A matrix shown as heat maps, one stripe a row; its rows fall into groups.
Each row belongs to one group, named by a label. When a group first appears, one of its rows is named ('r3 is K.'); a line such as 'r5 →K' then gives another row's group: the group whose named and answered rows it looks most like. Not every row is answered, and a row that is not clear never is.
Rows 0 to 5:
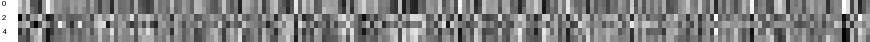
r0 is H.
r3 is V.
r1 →H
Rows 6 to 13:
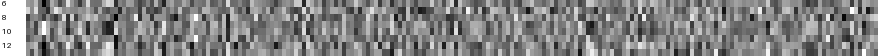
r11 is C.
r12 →V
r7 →H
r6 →V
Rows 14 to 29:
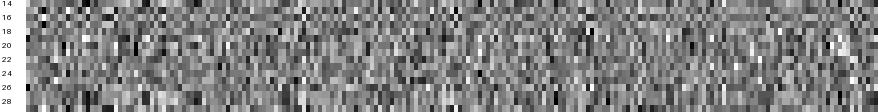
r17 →V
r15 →V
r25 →H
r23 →C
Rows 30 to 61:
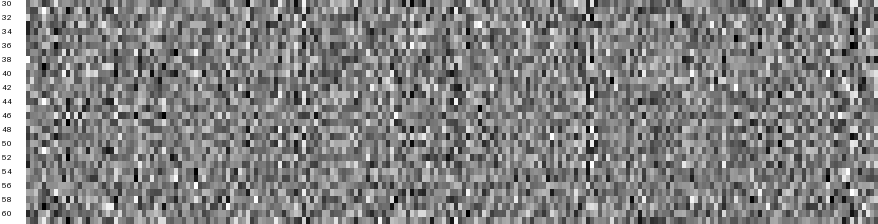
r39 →V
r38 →H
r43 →H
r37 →C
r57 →H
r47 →C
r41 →V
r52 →C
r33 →C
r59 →V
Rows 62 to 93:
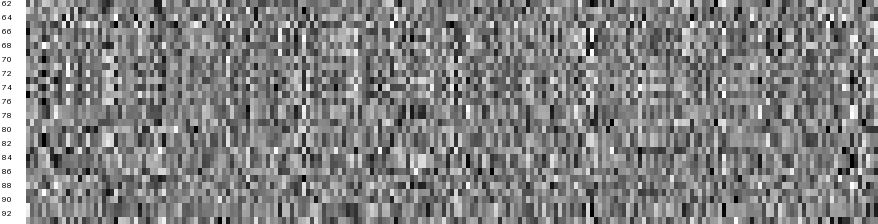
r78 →H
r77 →H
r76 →V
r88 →H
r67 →H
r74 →V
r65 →C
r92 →H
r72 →V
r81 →V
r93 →C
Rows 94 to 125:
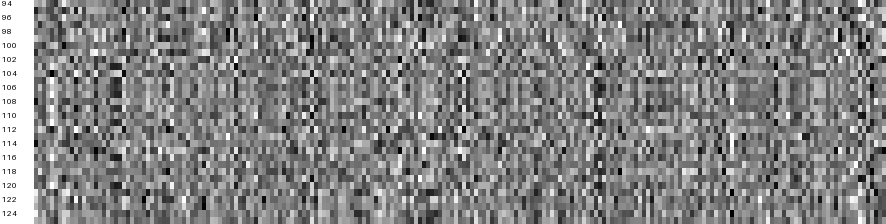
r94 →H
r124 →H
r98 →C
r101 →C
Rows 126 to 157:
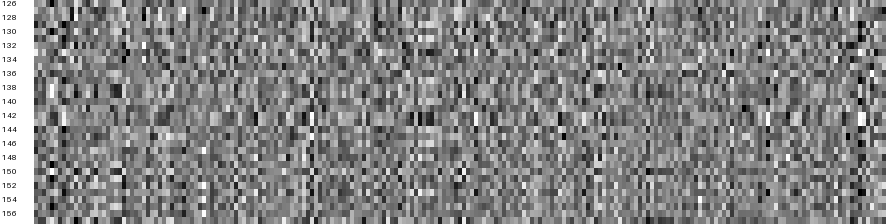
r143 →H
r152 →C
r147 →C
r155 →V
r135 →V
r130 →V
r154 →C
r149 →V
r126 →V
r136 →V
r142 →H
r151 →V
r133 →H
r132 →C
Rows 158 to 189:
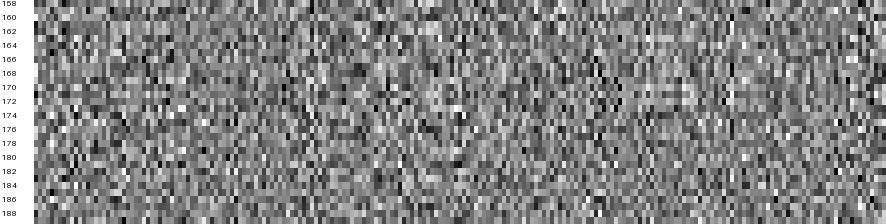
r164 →C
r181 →C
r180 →C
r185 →V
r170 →V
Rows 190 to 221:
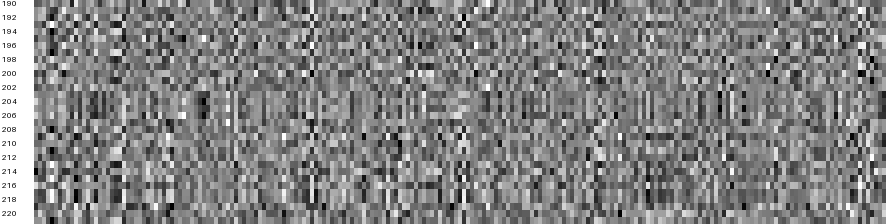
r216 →H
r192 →V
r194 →V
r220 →V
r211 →V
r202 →C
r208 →V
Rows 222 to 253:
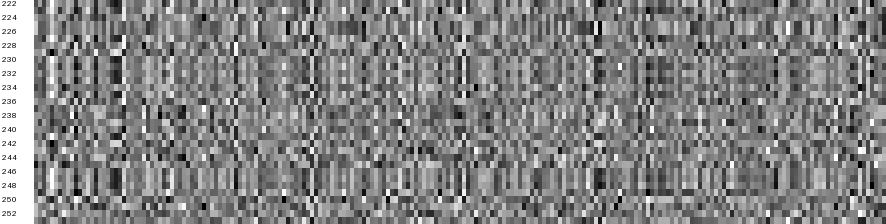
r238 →C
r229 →V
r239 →V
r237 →C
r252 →H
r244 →C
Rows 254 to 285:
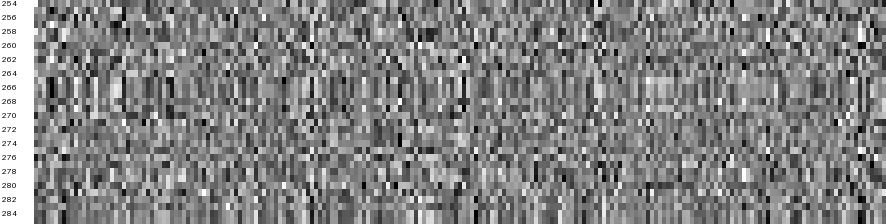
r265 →V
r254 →H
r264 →C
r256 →C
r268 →C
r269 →V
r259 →H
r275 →H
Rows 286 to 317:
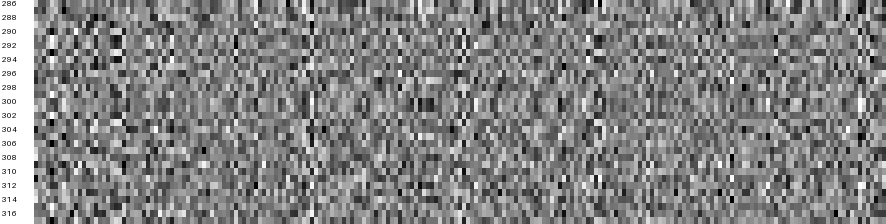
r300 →H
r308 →H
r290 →V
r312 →H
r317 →V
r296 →C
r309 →C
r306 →V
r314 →H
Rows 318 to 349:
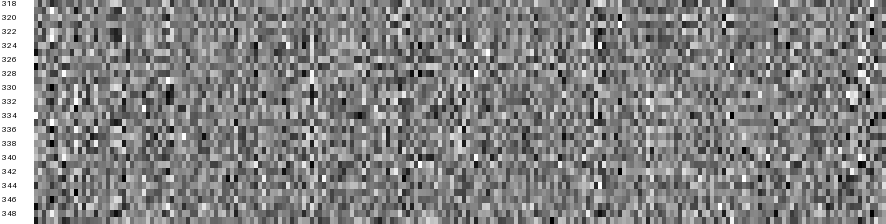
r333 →C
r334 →H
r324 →H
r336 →V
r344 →H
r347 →C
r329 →C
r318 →V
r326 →H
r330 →V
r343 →C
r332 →V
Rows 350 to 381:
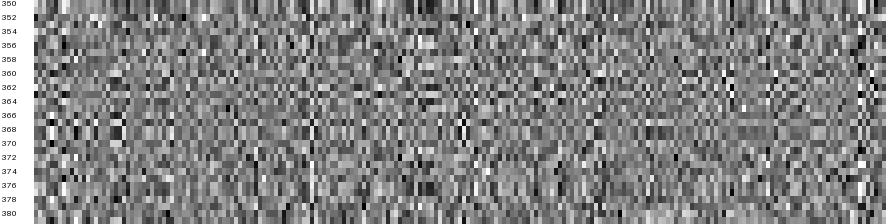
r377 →H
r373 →H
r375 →C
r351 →H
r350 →H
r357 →C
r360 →V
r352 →C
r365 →C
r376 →H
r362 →H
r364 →H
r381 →V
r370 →V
